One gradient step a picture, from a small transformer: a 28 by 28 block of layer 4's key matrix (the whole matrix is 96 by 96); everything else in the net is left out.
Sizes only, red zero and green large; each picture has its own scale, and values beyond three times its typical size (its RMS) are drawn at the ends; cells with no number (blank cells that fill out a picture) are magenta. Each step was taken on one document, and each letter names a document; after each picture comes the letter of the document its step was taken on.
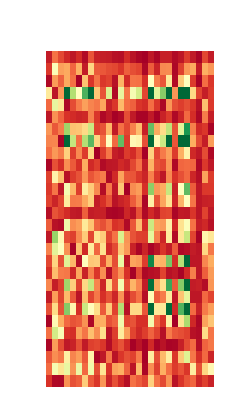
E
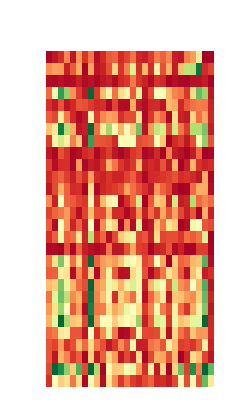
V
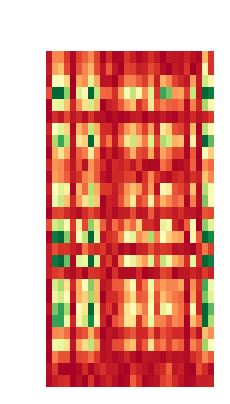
E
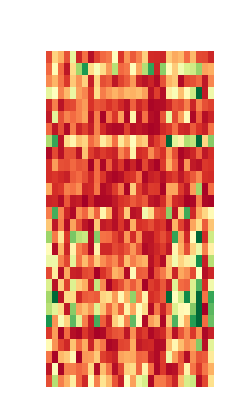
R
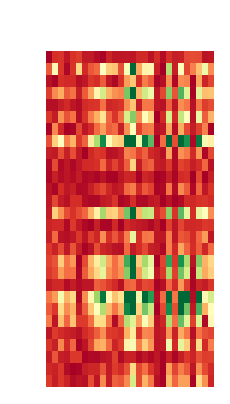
R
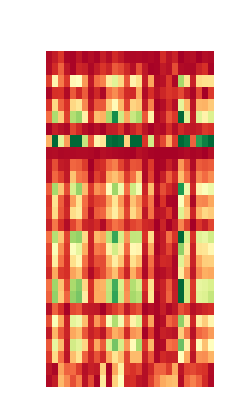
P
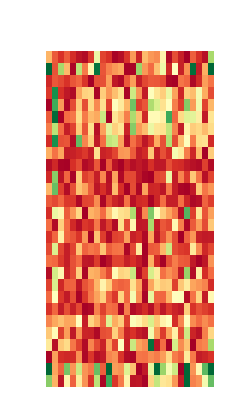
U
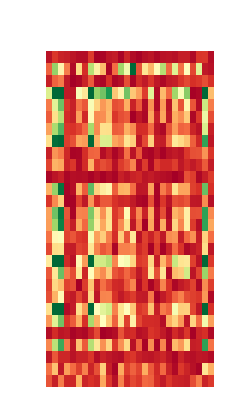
V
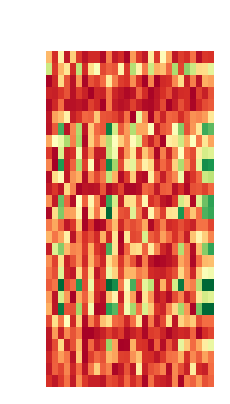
U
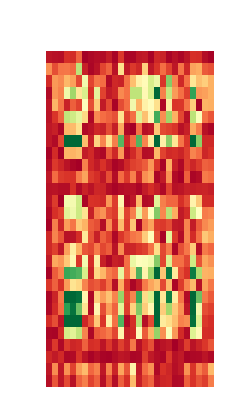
R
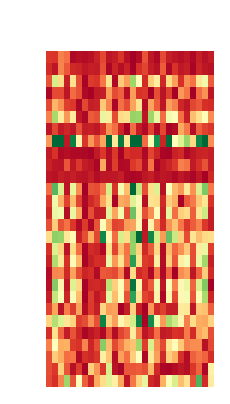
P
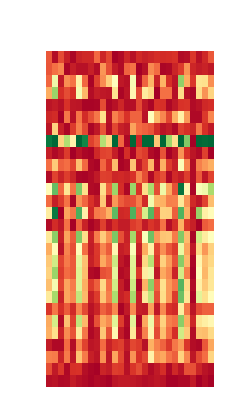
P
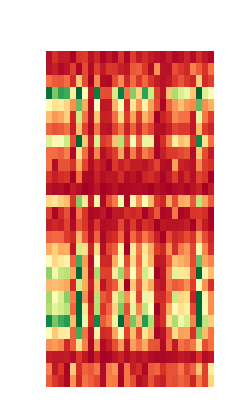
R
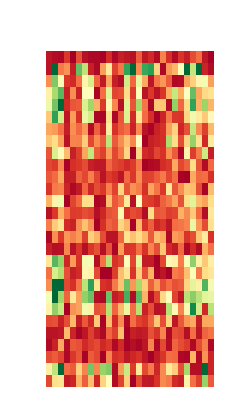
V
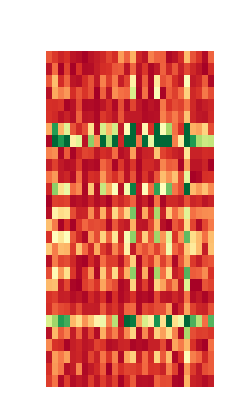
U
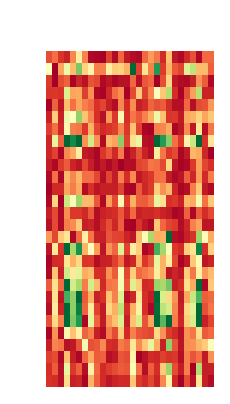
R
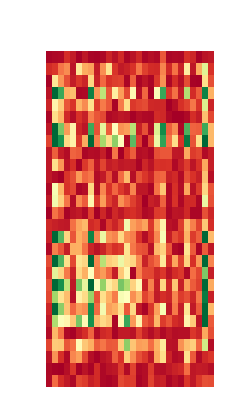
E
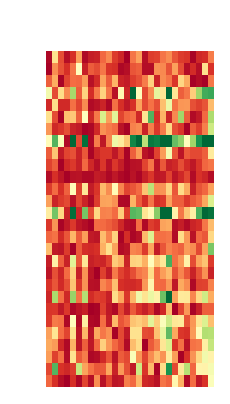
P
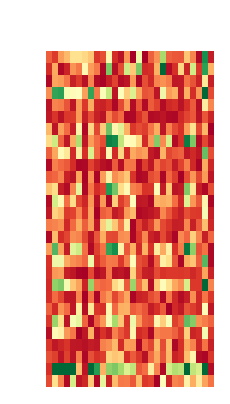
V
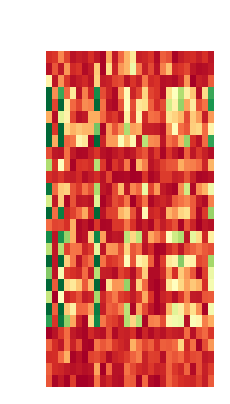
U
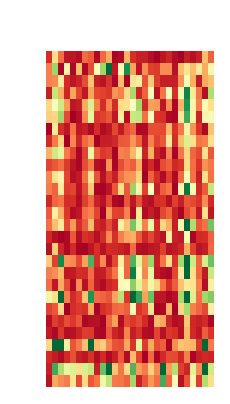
V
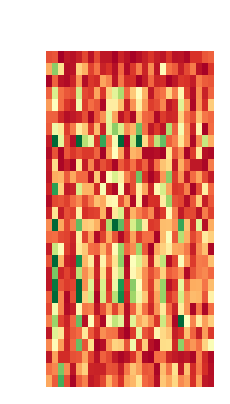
P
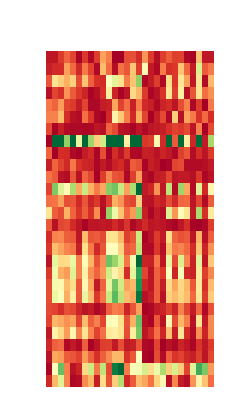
P
